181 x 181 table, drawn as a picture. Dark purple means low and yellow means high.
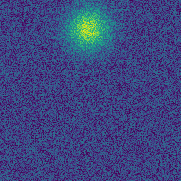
Most values sit low, with a long tail of high ones. No regular stripes run through it. A single bump stands in the top middle. On average the colour sits 20% of the way up the scale.
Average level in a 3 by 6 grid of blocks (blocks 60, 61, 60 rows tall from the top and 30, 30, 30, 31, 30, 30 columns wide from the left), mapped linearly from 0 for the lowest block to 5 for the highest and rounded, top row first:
005400 / 000000 / 000000
